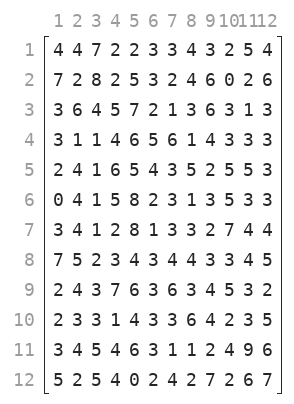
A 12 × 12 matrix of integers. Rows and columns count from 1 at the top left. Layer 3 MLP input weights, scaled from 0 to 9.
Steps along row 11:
up up down up down down same up up up down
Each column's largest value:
7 6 8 7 8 5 6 6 7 7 9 7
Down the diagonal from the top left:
4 2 4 4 5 2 3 4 4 2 9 7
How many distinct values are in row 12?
6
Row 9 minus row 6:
2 0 2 2 -2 1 3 2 1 0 0 -1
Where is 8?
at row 2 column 3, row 6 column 5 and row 7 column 5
